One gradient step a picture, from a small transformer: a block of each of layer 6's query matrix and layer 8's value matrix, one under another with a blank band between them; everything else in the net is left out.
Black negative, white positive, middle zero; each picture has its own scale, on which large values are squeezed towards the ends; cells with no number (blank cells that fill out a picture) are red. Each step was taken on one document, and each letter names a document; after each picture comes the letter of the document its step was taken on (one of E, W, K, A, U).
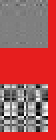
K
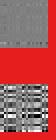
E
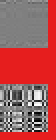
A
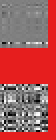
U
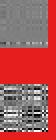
E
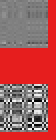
A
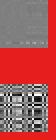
A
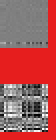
E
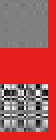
K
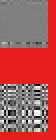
U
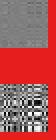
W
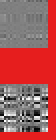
W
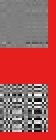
A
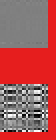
E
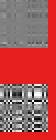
A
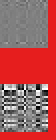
K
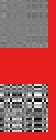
A
